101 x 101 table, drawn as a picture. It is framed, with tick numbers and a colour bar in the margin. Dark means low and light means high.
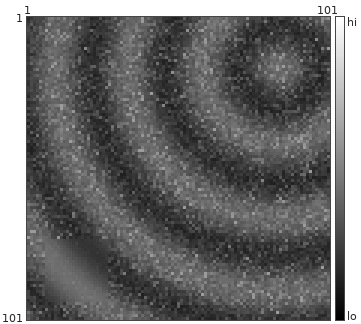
Rings: centred on the top right. Calmest part: bottom left. Odd patch: calmer, in the bottom left. Odd rows or columns: none. Average level on the scale: 30%. Slope: none. Mirror symmetry: none.
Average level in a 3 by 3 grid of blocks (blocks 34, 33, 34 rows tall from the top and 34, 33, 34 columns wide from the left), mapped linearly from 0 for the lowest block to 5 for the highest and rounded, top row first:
4 5 0 / 3 4 5 / 4 3 4
